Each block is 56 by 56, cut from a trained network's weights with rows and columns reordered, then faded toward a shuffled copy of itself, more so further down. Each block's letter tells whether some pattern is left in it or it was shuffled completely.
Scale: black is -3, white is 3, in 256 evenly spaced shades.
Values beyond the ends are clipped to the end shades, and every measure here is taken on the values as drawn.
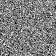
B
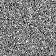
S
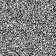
B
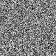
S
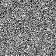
S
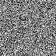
B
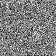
B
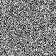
B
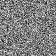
B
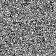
B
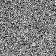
B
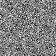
B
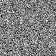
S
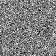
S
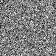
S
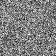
B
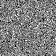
B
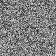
S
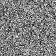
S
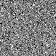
B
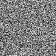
S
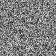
S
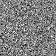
B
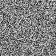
B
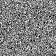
B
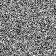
S
